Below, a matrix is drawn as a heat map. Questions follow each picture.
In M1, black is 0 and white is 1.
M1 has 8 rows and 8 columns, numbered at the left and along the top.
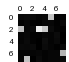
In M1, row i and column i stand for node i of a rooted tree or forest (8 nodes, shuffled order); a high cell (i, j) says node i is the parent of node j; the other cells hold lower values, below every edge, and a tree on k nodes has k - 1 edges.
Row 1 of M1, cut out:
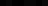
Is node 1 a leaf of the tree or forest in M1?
yes
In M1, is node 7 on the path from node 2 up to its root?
no
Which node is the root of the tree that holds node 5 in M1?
2
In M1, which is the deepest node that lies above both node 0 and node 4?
2
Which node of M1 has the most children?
2
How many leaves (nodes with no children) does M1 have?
4
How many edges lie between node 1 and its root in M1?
2
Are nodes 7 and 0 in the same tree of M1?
no
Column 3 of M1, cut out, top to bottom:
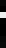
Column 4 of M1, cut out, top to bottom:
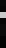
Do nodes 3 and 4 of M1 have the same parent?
yes
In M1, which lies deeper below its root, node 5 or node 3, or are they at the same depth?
node 5
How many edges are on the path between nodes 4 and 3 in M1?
2
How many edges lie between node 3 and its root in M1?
1
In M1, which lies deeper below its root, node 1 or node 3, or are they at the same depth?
node 1
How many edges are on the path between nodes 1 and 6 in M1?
2
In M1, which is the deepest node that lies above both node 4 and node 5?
2
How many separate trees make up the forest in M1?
2
